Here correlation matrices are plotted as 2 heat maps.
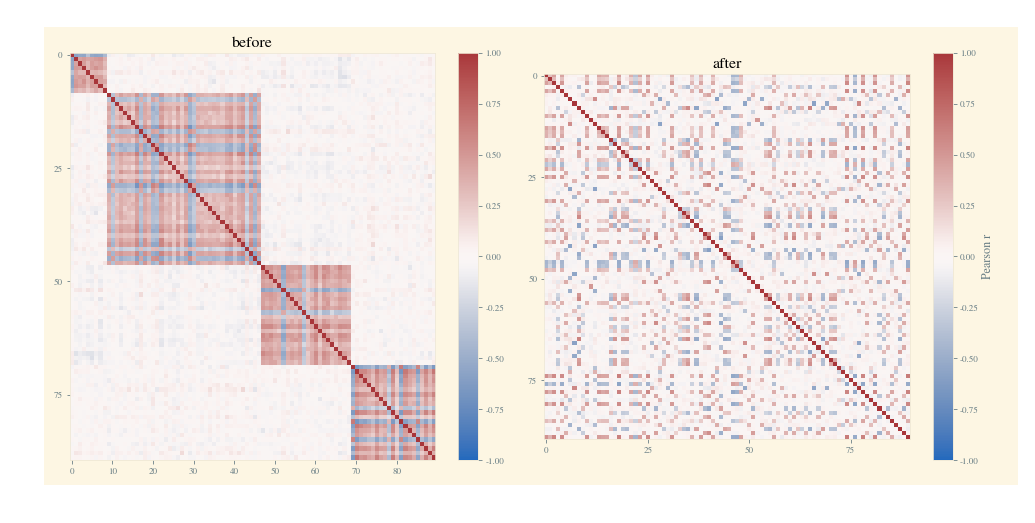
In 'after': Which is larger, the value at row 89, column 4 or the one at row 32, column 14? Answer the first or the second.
the first
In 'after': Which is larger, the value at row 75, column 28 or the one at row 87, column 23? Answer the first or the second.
the first
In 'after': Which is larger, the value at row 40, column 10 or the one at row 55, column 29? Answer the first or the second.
the second
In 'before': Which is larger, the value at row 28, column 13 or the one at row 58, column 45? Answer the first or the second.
the first
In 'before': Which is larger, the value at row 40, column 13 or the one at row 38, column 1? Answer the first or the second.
the first
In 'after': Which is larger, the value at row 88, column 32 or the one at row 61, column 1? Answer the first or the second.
the first
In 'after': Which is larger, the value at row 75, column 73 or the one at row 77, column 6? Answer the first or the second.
the second
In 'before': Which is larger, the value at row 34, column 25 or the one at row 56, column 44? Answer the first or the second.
the first
